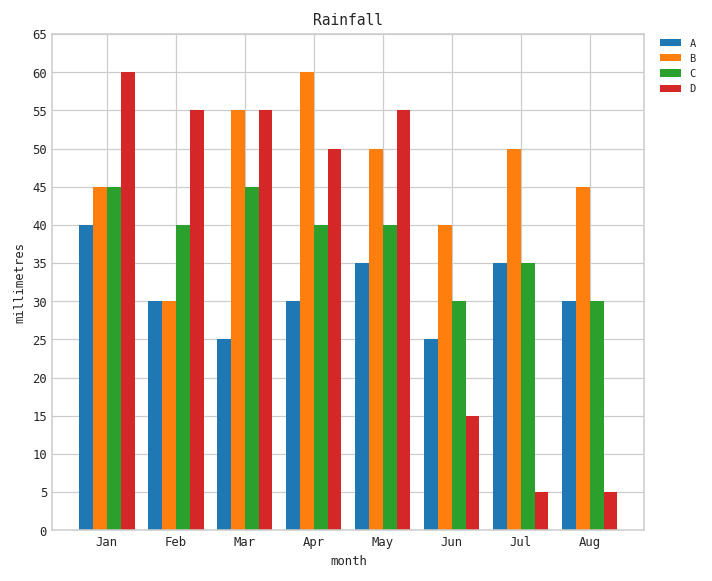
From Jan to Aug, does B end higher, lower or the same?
the same
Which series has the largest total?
B
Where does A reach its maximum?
Jan
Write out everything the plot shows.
Title: Rainfall
x-axis: month, ticks Jan Feb Mar Apr May Jun Jul Aug
y-axis: millimetres, ticks 0 5 10 15 20 25 30 35 40 45 50 55 60 65
Legend: A, B, C, D
Values:
A: 40 30 25 30 35 25 35 30
B: 45 30 55 60 50 40 50 45
C: 45 40 45 40 40 30 35 30
D: 60 55 55 50 55 15 5 5
